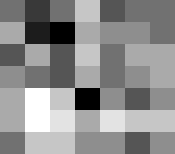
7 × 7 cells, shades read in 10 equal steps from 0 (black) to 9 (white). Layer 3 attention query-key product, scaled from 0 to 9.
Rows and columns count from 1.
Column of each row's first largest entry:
4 1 4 4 2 2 2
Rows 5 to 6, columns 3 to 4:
7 0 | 8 6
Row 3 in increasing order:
3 3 4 6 6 6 7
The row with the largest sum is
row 6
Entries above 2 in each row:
6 5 7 7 6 7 7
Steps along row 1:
down up up down up same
